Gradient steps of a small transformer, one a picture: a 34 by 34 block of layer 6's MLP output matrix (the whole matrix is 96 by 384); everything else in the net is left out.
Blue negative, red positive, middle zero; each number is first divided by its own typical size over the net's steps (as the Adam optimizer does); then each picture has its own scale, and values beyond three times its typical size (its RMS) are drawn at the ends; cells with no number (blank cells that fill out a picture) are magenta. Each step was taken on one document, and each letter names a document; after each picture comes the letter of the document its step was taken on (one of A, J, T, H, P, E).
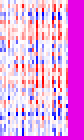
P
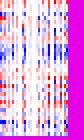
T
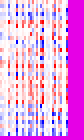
P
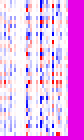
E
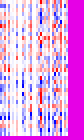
T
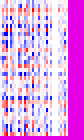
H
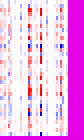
E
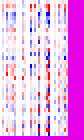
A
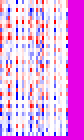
P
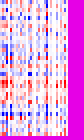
H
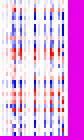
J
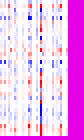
E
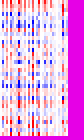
H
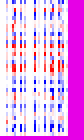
J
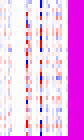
E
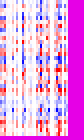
T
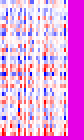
H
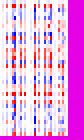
J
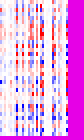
P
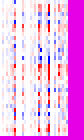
A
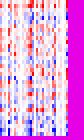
P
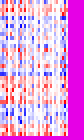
H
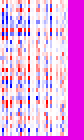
H
